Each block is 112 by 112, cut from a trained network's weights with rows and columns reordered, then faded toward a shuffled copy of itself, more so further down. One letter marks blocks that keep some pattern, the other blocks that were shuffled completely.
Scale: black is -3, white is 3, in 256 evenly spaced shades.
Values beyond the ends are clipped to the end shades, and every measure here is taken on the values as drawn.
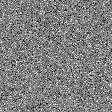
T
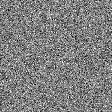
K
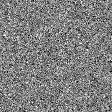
T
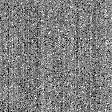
K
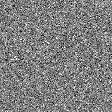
K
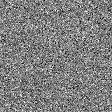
T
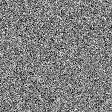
T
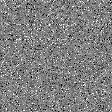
K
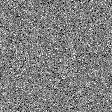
T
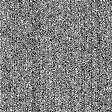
K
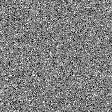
K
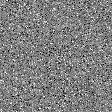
T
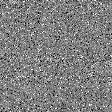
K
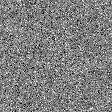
T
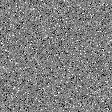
T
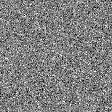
K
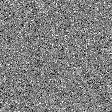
T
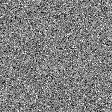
T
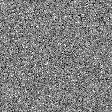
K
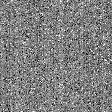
K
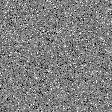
T
